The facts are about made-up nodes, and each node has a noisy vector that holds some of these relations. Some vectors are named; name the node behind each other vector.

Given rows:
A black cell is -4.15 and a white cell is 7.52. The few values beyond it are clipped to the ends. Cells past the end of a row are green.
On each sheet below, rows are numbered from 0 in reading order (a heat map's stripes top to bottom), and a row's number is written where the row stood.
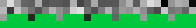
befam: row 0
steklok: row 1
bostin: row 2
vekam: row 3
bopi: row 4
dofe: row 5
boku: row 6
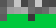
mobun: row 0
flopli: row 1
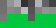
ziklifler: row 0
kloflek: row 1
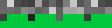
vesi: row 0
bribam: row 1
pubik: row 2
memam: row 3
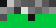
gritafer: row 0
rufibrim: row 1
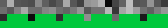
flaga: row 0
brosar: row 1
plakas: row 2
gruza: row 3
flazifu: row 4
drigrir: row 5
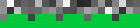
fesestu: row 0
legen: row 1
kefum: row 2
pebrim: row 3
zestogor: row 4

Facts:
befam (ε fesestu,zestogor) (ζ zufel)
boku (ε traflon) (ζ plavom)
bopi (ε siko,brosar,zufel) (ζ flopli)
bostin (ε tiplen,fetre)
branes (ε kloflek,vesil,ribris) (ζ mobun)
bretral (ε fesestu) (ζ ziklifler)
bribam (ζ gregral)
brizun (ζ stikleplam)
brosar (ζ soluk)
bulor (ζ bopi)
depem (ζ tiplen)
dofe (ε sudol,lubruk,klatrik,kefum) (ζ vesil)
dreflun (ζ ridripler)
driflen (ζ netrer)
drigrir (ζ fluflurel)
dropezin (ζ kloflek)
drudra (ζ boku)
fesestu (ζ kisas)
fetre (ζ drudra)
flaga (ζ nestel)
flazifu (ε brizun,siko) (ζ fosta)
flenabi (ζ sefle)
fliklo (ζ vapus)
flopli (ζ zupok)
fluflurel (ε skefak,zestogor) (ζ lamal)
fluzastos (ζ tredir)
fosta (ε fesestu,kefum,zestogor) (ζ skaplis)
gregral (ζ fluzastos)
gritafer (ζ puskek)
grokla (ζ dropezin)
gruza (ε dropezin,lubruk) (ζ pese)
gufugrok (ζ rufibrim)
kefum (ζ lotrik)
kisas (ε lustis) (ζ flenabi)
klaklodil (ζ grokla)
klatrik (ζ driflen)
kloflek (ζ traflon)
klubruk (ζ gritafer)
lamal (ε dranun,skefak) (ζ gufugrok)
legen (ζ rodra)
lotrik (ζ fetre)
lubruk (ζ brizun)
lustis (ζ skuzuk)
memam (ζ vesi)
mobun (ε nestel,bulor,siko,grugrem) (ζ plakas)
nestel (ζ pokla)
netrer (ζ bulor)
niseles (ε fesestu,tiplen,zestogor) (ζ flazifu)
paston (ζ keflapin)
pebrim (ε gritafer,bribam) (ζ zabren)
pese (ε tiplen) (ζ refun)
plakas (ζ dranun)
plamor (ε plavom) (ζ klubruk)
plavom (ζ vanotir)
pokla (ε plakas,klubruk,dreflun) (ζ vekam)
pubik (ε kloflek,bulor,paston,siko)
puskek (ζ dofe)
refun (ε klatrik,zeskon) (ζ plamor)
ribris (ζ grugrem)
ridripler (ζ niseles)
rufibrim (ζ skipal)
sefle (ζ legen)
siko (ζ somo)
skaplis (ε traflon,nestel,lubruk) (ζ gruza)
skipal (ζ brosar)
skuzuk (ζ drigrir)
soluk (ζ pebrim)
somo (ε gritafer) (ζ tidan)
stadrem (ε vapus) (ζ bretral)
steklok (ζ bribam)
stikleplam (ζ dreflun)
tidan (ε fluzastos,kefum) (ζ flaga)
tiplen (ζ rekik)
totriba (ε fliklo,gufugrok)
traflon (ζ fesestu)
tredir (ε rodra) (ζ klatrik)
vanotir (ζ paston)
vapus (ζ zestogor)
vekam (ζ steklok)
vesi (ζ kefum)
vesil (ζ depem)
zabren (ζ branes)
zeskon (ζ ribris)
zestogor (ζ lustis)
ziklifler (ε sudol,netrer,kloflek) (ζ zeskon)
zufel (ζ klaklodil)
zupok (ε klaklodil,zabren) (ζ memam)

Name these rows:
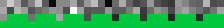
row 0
bretral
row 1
traflon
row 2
niseles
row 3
lubruk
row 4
nestel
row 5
ridripler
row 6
siko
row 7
driflen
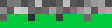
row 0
tiplen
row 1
netrer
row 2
skefak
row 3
fluflurel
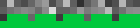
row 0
paston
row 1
pokla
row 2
sudol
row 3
branes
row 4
zufel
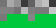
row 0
zupok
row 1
plamor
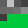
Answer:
vanotir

